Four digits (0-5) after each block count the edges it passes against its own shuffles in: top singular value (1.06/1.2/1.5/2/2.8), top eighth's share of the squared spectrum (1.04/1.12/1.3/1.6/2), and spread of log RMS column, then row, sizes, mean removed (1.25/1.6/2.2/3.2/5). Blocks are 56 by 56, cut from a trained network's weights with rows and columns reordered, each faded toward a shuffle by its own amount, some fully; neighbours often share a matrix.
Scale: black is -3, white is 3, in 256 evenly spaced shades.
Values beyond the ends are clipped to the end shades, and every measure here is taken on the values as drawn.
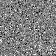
0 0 0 0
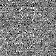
2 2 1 0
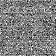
2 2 2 0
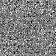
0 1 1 0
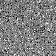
0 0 0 0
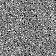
0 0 0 0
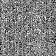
2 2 0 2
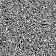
2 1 0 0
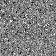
0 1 0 0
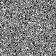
0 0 0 0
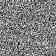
2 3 0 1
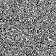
2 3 1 2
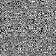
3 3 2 2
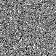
0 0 0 0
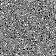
0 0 0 0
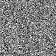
1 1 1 0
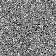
0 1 0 0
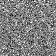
0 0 0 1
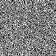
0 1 0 0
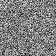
1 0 0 0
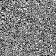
2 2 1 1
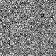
3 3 1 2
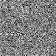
3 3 0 2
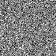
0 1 0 0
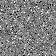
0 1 0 0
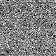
1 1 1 0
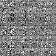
2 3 3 1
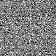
1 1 0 0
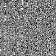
2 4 3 1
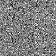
2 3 2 1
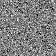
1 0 0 0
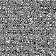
2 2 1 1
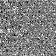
1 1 1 0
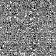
1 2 2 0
